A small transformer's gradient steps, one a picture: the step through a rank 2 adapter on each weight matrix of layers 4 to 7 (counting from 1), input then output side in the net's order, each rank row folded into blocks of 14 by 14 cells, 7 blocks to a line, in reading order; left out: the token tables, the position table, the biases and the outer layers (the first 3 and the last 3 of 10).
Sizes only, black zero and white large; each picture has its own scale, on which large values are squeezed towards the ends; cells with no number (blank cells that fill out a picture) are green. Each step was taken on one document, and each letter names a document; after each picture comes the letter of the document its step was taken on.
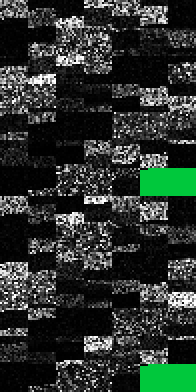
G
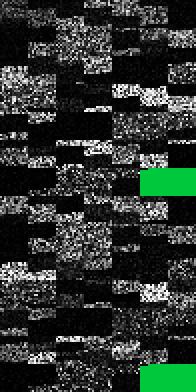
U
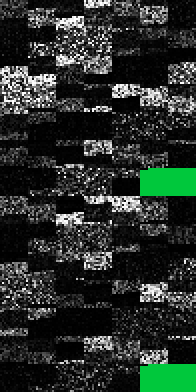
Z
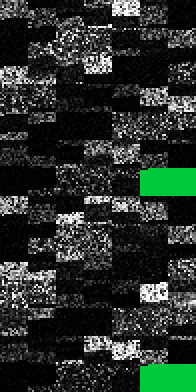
U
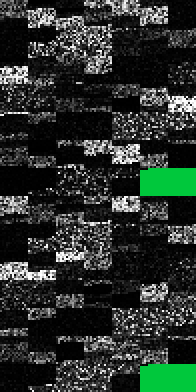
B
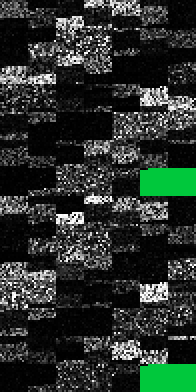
G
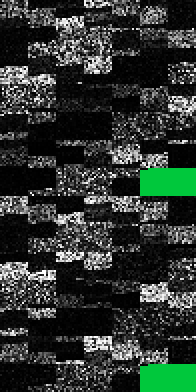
B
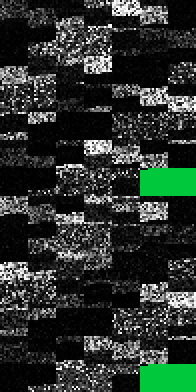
U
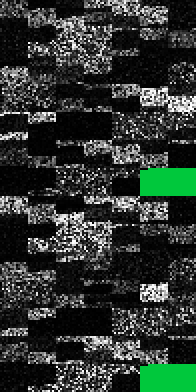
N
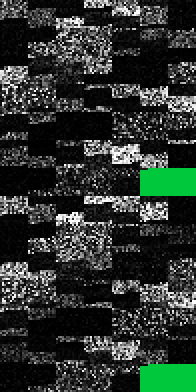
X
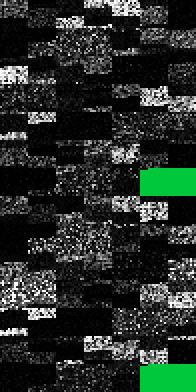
U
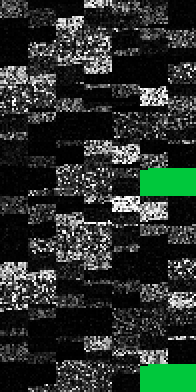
G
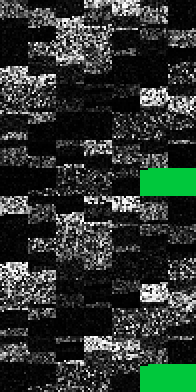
B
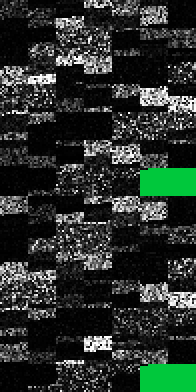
G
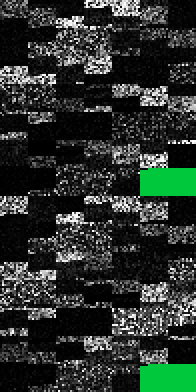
X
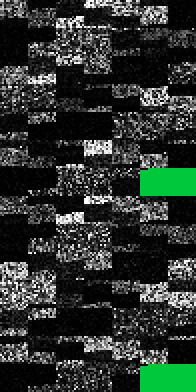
G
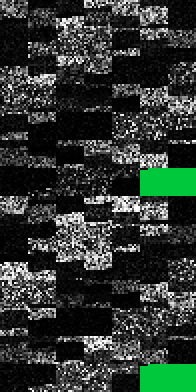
B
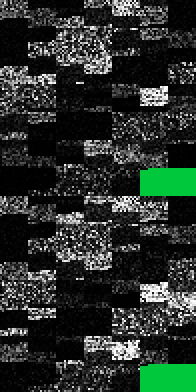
X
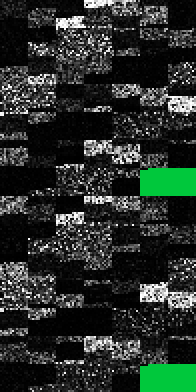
Z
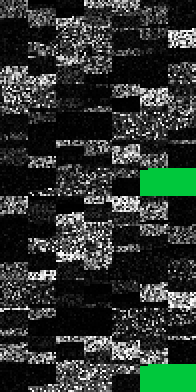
N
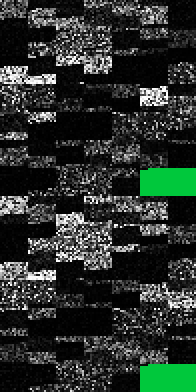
N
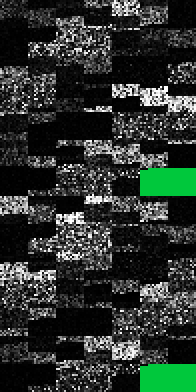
U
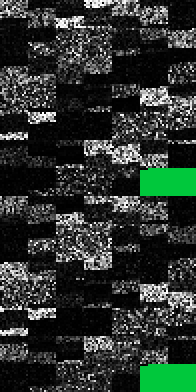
N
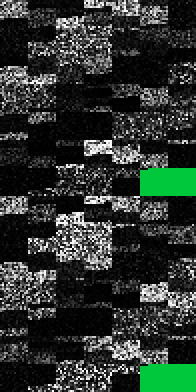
N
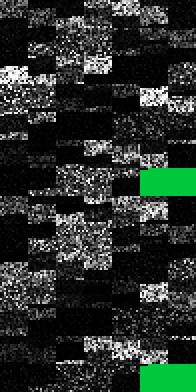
Z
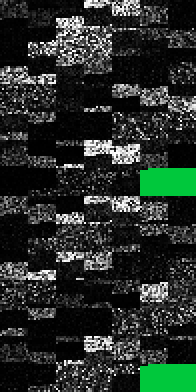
X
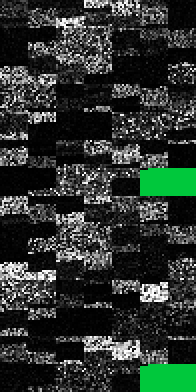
B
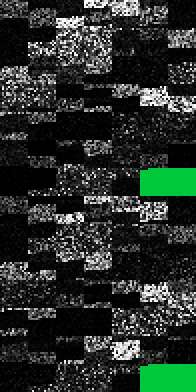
X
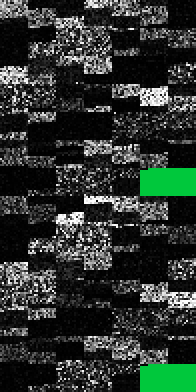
G
